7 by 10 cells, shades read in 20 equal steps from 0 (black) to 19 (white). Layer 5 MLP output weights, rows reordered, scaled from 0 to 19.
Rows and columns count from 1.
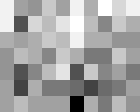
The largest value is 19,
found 2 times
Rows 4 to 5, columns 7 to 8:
9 9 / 15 10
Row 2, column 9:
15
